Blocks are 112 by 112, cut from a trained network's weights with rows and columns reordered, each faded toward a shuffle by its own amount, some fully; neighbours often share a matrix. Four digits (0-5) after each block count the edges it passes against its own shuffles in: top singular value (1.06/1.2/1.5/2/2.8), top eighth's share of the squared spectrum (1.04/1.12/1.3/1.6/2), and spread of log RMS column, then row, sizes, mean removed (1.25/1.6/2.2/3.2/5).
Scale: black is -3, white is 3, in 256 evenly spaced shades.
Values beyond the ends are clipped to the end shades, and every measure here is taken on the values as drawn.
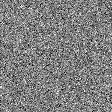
0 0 0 0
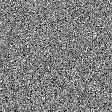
0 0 0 0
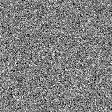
2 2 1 0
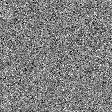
0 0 0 0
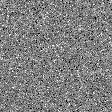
0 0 0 0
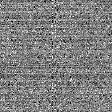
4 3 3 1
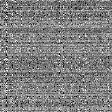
4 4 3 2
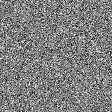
1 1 0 0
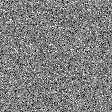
0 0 0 0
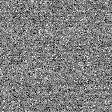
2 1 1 0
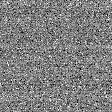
2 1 0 0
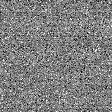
1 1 0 0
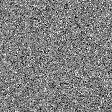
1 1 0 0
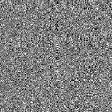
4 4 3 2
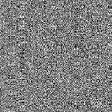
4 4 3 2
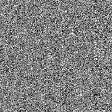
3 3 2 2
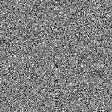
3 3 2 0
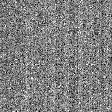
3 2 0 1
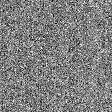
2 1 0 0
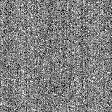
3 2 0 1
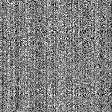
4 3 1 3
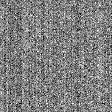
3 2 0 2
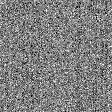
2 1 0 0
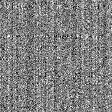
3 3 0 2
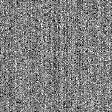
3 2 0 2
